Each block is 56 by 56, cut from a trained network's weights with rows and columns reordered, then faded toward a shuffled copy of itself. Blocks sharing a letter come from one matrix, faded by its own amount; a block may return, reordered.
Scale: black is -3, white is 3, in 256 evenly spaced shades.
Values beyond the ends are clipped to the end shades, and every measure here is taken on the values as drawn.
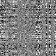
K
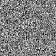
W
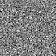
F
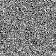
W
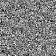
W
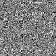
W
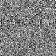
W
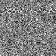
F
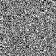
W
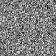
F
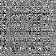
K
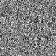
F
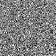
W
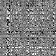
K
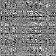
K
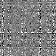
K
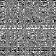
K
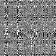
K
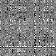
K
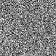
W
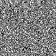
W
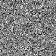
W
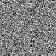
W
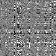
K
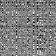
K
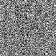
W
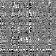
K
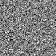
F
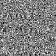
W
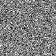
W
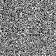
W
